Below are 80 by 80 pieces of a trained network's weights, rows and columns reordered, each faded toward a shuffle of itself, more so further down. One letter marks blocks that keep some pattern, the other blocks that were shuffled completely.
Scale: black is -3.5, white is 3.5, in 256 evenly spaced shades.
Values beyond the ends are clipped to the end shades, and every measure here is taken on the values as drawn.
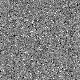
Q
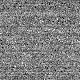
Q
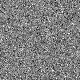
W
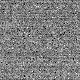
Q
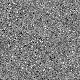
W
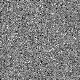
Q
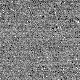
Q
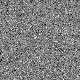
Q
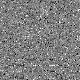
Q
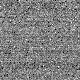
Q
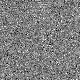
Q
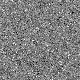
W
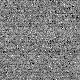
Q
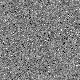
W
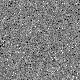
W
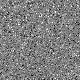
Q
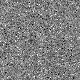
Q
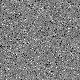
W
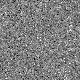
W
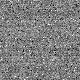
Q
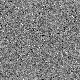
W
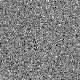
W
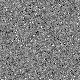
W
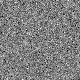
W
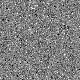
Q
